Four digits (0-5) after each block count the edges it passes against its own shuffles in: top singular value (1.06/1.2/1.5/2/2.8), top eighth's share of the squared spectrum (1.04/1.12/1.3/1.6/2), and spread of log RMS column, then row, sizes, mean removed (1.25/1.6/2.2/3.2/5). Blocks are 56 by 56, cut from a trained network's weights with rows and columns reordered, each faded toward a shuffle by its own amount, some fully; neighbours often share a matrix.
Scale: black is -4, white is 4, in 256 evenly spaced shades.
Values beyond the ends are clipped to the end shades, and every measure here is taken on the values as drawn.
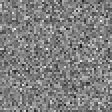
2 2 0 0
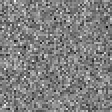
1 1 0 0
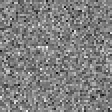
1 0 0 0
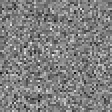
3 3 1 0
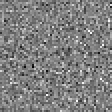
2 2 1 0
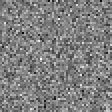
0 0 0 0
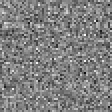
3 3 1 1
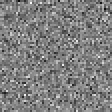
2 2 1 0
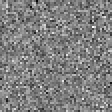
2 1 0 0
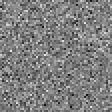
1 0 0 0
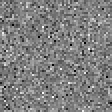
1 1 1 0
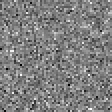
0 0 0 0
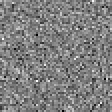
2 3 1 1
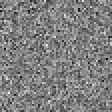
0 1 0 0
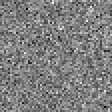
0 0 0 0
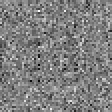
3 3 2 1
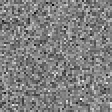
2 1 0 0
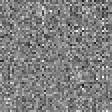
3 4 2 2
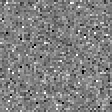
0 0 0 0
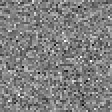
1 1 0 0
